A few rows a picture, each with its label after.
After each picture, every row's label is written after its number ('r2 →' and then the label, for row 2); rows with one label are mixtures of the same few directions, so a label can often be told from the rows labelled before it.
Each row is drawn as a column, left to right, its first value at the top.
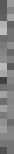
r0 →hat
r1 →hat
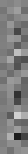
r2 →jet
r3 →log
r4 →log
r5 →log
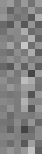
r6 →hat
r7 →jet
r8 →hat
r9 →jet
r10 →hat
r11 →hat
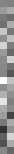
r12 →jet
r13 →log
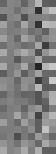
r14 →hat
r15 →hat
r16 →log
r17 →hat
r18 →log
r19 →jet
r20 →jet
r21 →jet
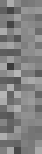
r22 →log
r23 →jet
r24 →hat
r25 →jet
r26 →jet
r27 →hat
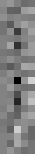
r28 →hat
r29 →jet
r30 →jet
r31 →jet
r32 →jet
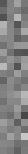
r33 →hat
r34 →log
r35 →hat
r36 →log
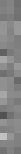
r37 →log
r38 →log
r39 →hat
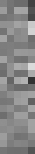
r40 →log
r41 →hat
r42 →jet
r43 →jet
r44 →hat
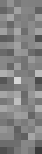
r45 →hat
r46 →hat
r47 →jet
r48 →log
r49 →log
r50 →hat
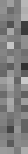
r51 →hat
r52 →jet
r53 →jet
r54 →hat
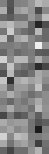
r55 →log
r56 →hat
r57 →log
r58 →log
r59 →hat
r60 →jet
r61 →hat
